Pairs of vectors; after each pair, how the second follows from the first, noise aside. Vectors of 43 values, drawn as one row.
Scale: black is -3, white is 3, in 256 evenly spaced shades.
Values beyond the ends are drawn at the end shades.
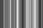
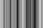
negated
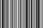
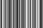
negated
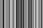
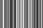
negated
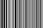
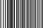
negated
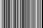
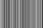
shrunk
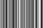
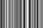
wrapped around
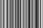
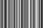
negated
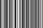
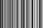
wrapped around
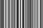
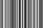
reversed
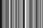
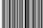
negated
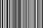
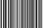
negated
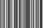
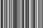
reversed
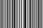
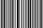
reversed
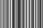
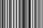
reversed
